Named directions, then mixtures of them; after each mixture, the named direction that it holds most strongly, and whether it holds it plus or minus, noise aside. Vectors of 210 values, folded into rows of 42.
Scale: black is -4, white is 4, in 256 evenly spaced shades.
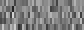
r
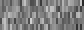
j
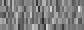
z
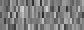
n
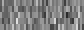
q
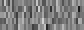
z, minus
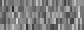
q, plus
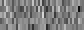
z, minus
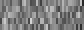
j, plus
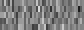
z, minus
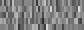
z, plus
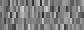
n, plus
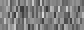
n, minus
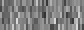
q, plus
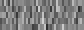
z, minus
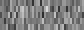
n, plus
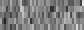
j, minus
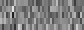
r, minus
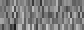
r, minus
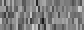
z, plus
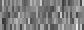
j, minus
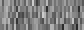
q, minus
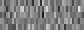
n, plus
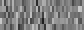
z, plus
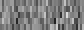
q, minus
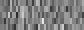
n, plus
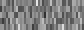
q, plus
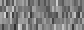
r, minus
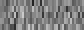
n, plus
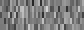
n, plus
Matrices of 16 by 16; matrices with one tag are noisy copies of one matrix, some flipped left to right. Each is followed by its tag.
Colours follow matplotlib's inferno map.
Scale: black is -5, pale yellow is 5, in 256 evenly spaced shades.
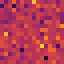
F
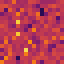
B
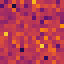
F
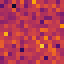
F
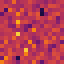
B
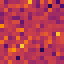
F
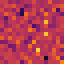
B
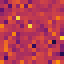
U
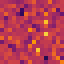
B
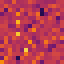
B
